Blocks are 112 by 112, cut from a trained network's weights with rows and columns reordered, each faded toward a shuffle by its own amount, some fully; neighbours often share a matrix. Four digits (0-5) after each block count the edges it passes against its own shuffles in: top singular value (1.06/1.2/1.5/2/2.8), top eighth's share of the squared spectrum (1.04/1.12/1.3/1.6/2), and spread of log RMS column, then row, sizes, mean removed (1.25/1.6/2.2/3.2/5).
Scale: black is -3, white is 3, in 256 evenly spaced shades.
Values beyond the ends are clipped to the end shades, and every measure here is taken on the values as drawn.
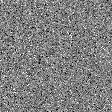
0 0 0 0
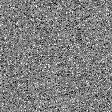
3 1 0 0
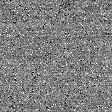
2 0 1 0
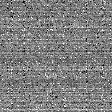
4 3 2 1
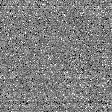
2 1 1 0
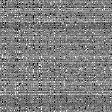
4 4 3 2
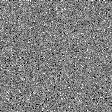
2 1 0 1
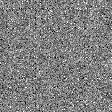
2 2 0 2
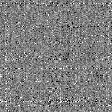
3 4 1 3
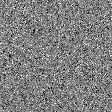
3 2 0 0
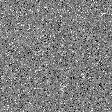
1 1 0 1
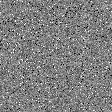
0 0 0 0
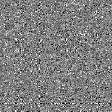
3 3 2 2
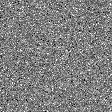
0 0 0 0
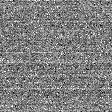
3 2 1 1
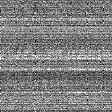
5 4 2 3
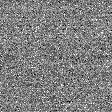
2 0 0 0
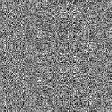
4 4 3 2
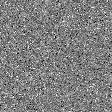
0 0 0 0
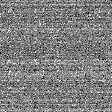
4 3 2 1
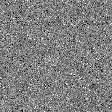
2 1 0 1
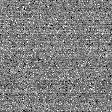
3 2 1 0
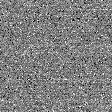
2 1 0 0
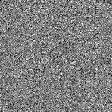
3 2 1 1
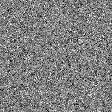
3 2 0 0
